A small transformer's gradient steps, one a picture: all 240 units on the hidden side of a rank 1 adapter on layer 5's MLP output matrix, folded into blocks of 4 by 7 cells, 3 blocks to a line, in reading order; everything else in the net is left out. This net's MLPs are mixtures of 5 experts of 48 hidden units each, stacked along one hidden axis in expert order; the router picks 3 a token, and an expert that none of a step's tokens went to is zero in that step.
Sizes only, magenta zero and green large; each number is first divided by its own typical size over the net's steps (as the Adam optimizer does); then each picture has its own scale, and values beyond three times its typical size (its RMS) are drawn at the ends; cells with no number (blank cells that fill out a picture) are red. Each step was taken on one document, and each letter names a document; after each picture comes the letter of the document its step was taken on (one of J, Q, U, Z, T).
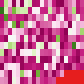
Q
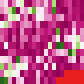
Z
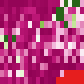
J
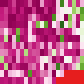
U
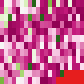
Z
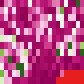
J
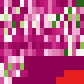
Q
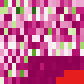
Q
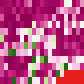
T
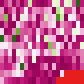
J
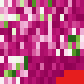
Z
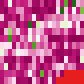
U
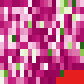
J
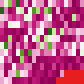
Q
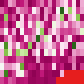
J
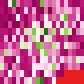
T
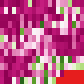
T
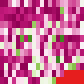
T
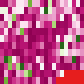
Q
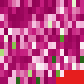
U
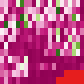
Q
